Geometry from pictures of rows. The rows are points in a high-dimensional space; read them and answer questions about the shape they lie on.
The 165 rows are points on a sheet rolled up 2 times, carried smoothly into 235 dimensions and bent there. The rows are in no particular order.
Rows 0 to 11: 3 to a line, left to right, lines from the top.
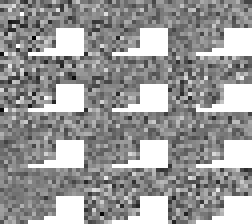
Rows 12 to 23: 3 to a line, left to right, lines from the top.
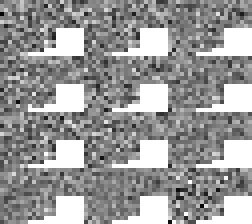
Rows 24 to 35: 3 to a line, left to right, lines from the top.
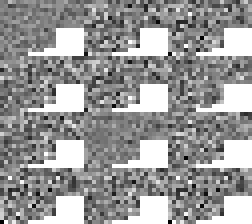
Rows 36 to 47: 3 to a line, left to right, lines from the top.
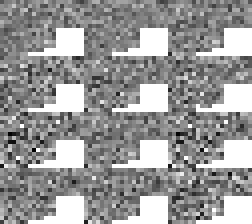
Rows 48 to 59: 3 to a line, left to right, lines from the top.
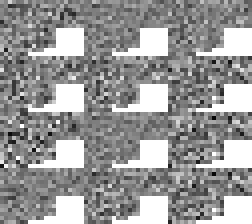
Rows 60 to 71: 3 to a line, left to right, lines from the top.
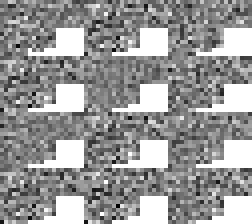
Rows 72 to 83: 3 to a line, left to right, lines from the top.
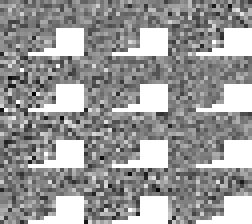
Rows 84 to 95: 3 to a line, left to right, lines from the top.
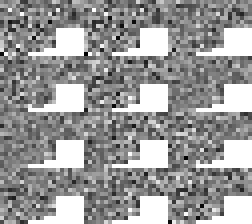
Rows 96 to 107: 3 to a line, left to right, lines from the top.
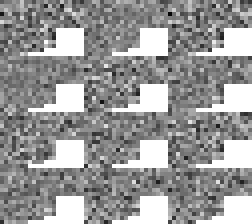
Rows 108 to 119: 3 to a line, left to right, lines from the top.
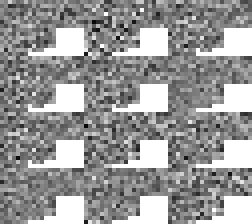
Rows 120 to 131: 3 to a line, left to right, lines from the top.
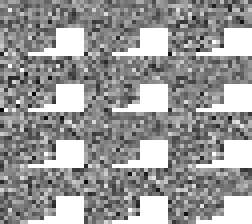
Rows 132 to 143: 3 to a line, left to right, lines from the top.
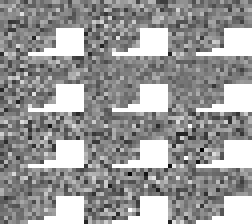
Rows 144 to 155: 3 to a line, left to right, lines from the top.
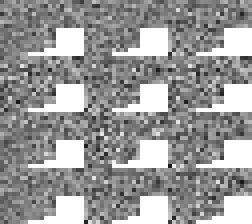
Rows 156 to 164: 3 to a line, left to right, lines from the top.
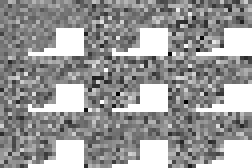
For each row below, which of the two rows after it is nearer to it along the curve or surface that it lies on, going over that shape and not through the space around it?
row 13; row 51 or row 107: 51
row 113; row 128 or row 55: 55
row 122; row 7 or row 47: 47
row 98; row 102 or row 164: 102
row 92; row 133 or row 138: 133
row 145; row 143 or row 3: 143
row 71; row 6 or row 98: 98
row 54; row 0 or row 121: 0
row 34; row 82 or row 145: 82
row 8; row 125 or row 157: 125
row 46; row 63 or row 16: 16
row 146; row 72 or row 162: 72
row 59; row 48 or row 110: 110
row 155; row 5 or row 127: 127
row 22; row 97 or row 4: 97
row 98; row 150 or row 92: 92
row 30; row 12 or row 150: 12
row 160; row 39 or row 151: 39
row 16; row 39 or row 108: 108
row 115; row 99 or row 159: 159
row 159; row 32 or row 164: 32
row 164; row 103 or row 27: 103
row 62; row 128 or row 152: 152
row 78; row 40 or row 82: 82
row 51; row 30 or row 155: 155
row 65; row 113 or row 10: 10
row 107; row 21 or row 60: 60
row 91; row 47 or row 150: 47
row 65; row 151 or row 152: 151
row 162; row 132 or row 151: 151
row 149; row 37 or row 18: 18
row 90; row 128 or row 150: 150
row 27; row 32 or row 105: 32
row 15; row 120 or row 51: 51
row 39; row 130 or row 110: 130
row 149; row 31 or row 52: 52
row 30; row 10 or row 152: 10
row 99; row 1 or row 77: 77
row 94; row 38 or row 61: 61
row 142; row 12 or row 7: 12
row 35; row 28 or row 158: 158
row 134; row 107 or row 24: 107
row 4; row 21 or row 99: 21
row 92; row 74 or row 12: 12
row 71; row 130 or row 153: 130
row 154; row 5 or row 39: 5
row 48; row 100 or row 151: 151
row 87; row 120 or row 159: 159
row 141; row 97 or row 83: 97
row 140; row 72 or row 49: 72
